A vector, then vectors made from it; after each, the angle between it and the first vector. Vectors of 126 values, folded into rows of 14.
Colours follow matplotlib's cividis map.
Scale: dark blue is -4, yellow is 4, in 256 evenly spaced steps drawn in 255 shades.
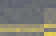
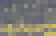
nearly parallel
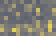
partly aligned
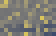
partly opposed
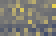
partly opposed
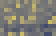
partly opposed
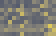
partly aligned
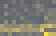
nearly parallel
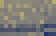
nearly opposite
